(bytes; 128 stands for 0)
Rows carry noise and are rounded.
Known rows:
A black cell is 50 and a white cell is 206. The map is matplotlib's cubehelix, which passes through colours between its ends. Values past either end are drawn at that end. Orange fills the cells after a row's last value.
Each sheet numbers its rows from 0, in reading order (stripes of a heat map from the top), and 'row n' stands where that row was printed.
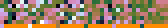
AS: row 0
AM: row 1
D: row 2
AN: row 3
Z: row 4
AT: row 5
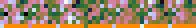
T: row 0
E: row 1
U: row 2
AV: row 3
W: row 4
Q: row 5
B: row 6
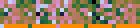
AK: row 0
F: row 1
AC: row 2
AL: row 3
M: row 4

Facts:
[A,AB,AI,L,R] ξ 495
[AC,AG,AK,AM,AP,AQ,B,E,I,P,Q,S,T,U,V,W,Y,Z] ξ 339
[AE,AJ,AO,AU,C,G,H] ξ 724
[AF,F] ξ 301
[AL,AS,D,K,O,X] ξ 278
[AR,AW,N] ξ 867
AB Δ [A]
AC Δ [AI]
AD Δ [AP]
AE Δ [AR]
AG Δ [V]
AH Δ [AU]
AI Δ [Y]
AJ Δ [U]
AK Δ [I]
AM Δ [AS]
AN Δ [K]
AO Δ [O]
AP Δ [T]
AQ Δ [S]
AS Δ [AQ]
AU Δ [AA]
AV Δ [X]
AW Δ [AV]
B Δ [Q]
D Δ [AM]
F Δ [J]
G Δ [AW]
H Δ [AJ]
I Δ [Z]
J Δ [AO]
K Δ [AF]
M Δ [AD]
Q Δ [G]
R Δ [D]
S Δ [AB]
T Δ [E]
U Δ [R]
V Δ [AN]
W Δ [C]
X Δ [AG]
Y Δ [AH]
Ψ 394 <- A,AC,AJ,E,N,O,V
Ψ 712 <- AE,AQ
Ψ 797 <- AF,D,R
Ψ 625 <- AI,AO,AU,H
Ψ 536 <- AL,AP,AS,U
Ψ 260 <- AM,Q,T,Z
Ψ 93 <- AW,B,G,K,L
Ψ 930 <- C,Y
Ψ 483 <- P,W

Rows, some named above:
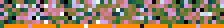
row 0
X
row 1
AO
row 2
O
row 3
AM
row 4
AG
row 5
AU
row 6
K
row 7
G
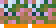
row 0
AQ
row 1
AQ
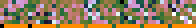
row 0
AH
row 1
AF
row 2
M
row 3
AJ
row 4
AL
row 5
C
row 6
R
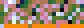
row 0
U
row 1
AD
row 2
AB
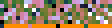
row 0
AW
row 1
V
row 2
AI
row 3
R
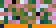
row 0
AU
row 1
F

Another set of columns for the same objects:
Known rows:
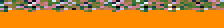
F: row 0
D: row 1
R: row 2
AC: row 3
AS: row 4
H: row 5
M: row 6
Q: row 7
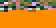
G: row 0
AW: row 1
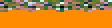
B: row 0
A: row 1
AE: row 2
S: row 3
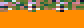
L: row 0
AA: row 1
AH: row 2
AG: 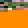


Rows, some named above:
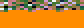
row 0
C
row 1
AM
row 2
R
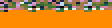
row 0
Y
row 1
AV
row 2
X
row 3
K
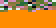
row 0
O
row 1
AQ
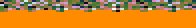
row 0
U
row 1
R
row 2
AF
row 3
Q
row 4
AH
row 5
V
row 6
F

